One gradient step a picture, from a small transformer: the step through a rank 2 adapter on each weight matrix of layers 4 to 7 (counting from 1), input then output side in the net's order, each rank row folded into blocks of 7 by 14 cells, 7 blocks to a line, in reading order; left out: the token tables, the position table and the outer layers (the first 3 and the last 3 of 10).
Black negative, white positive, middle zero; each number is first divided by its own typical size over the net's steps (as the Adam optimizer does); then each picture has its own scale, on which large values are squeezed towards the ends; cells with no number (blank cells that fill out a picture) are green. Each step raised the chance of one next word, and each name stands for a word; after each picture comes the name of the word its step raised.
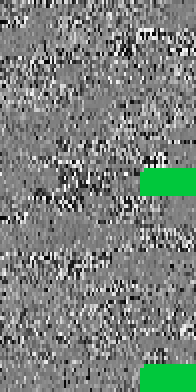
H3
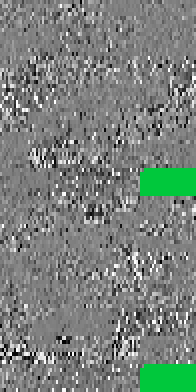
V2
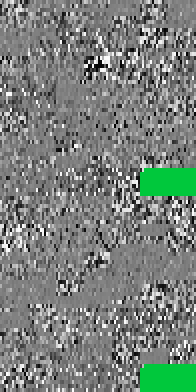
V2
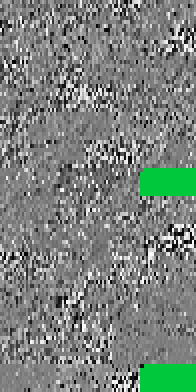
H3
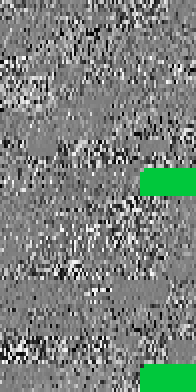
H3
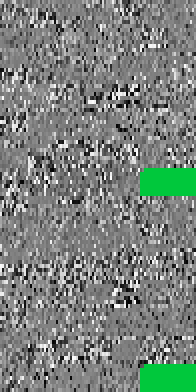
H3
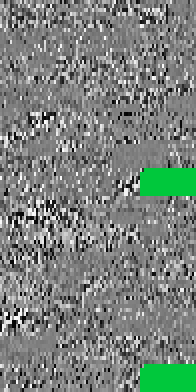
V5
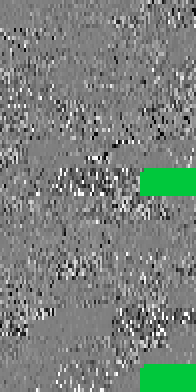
V2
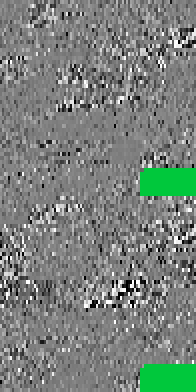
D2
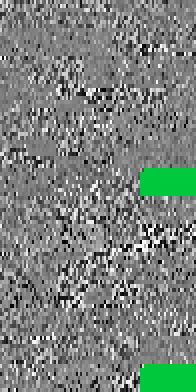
V5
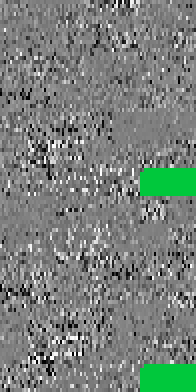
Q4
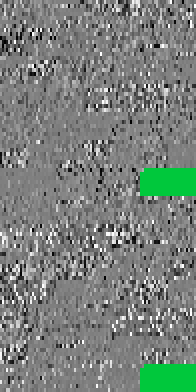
D2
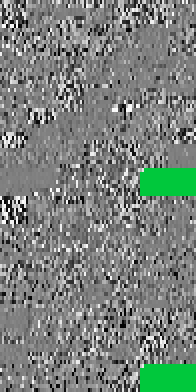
H3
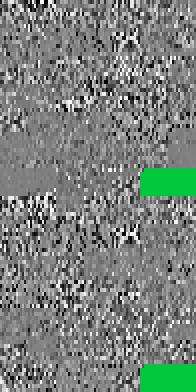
V5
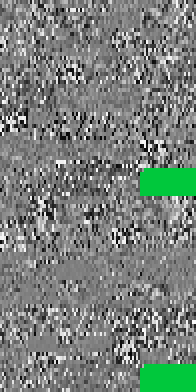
V2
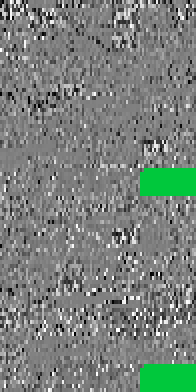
Q4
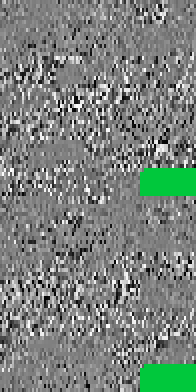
V5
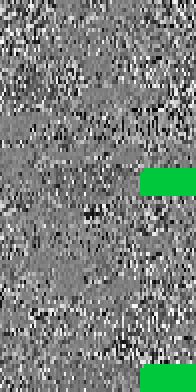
V2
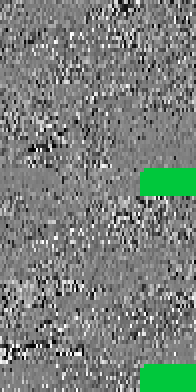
Q4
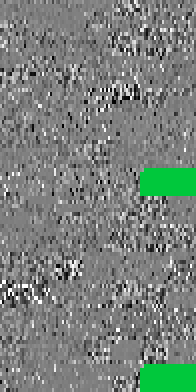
D2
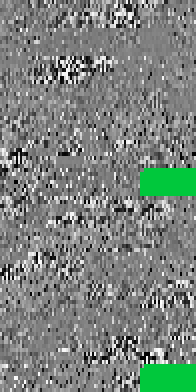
V5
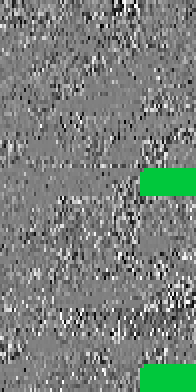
Q4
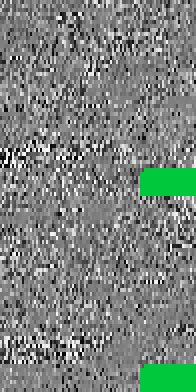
H3
